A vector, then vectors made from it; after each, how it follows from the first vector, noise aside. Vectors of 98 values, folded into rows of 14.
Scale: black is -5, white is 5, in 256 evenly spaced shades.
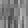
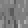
partly zeroed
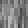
negated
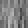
negated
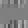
partly zeroed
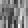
scaled up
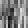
scaled up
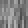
negated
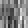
scaled up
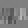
partly zeroed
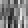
scaled up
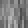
negated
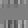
partly zeroed
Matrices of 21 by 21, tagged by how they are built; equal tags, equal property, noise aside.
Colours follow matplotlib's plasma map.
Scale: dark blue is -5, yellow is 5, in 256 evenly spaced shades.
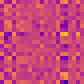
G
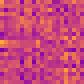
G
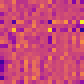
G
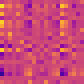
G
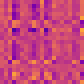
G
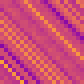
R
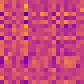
G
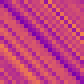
R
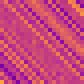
R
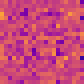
G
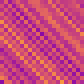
R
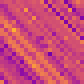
R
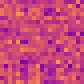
G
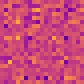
G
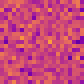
G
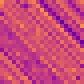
R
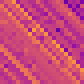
R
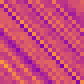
R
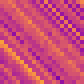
R
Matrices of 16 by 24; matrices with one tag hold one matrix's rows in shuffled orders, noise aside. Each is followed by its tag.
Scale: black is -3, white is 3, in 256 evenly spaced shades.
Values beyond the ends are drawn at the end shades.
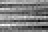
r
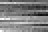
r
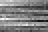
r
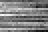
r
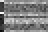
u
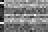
u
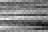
r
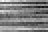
r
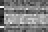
u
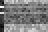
u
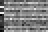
u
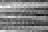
r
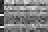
u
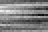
r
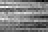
r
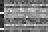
u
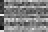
u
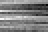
r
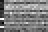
u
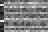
u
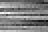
r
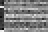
u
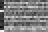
u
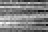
r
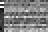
u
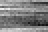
r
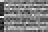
u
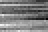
r
